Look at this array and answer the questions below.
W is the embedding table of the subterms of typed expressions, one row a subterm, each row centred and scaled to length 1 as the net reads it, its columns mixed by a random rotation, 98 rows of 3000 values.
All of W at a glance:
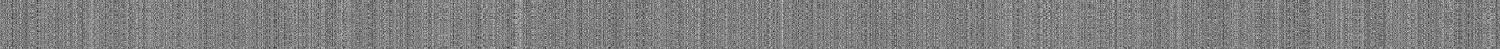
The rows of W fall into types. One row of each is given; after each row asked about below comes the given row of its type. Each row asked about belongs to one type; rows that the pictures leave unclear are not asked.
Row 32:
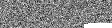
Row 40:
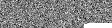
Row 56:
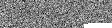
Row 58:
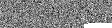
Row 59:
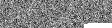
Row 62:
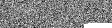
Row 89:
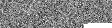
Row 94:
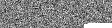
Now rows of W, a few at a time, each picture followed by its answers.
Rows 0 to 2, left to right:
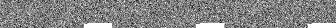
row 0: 40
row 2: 89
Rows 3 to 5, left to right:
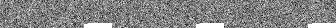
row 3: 59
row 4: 59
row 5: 56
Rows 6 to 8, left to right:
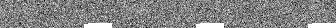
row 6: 32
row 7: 62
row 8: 56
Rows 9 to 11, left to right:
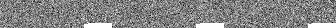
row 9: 58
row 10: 56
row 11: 40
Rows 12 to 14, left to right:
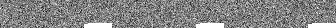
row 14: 32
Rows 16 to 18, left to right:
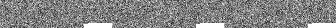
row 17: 94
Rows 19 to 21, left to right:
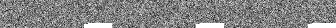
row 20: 89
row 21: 56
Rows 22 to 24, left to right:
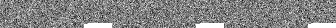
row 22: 59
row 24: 40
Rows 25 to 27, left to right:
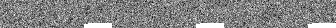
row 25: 94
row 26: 58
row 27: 89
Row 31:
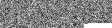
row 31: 59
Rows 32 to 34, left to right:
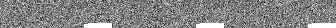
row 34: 58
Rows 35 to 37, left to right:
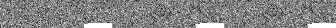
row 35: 40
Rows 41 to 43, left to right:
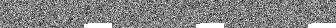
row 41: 94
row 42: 32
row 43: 94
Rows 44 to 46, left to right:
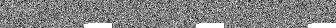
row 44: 62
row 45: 40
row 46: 32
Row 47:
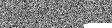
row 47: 56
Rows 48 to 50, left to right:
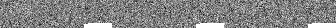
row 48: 89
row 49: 58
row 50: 94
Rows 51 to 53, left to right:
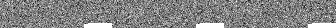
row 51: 32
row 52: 59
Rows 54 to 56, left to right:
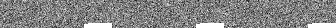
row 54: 94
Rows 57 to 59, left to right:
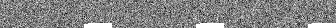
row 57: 56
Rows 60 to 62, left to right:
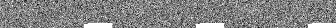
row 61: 89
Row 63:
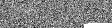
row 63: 62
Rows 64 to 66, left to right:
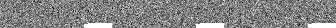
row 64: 58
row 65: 89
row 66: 59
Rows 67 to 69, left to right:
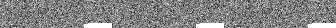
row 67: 56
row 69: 56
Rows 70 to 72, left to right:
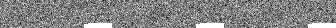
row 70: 32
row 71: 89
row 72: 62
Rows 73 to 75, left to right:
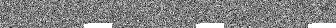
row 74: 62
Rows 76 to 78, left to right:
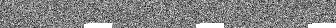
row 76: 62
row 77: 94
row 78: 32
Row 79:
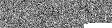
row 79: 58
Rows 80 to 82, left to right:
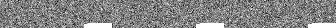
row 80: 59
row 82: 59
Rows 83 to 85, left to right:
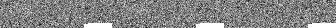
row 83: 89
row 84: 62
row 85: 32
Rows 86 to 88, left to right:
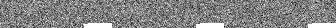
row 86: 89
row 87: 32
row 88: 56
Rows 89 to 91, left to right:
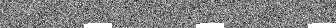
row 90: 32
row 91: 89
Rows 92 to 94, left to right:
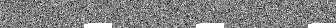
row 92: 58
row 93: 59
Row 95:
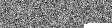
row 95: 94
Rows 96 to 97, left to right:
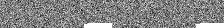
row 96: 40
